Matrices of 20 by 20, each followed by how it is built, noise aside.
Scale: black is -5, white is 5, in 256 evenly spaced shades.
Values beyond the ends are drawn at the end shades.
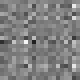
low rank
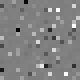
sparse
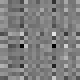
low rank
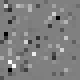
sparse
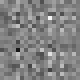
low rank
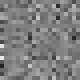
low rank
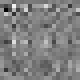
low rank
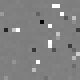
sparse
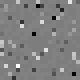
sparse
